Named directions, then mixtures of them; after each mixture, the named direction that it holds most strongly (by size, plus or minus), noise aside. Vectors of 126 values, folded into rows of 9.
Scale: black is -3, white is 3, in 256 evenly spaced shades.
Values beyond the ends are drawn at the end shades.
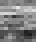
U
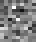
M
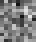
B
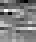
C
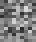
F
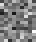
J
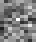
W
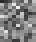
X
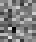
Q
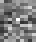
W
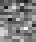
M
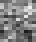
U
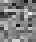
X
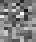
X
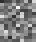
X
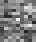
W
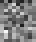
X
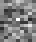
W
